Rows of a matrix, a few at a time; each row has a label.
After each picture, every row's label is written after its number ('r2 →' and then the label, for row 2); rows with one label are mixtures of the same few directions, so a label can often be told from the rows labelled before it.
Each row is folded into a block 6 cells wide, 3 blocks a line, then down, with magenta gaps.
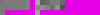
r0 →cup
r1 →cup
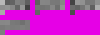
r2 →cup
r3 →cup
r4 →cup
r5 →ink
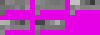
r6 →cup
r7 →ink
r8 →ink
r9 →ink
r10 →ink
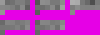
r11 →cup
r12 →cup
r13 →ink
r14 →cup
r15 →cup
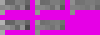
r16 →cup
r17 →cup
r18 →cup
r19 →cup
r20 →cup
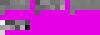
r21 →ink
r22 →cup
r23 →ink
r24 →cup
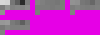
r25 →ink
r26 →ink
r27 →ink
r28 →ink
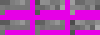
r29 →ink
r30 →cup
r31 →cup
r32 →ink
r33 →ink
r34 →cup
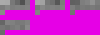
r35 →ink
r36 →ink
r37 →ink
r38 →cup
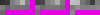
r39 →ink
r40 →ink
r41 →ink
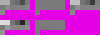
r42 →ink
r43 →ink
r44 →ink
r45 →ink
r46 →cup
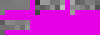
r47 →ink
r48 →cup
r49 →cup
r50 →cup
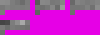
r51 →ink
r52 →cup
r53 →cup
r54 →ink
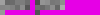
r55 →cup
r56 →cup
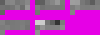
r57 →cup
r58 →ink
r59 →ink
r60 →cup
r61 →ink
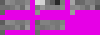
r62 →cup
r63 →ink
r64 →cup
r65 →cup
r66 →cup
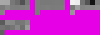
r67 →ink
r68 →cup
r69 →ink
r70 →cup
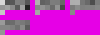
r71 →cup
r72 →cup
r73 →ink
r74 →cup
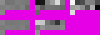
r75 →cup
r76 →ink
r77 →cup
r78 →cup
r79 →ink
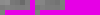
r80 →ink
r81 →ink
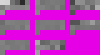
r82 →ink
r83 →cup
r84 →cup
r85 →cup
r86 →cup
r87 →ink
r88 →cup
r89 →cup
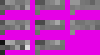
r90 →cup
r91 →ink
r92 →ink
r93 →cup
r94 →ink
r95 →cup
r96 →cup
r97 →ink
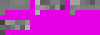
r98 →ink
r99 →cup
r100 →ink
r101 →cup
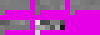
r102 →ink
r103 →cup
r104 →ink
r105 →ink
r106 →cup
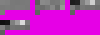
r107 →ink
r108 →cup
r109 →ink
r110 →ink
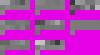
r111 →ink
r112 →ink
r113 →cup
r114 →cup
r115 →ink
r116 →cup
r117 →ink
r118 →ink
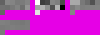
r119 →cup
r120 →cup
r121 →ink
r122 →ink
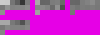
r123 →ink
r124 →cup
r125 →ink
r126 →ink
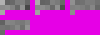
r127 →cup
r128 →cup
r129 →cup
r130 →cup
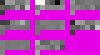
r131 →cup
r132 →ink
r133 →cup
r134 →ink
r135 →cup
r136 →cup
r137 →cup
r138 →cup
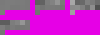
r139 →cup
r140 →ink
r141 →cup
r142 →ink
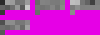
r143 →cup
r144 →cup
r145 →ink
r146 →cup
